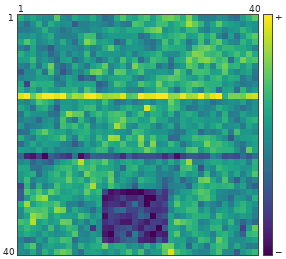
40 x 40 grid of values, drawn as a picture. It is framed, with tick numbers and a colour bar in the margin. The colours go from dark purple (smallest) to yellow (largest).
The bottom middle is the ninth with the lowest average. An odd patch, lower than its surroundings, sits in the bottom middle. Rows 14 and 24 differ from the rows beside them.
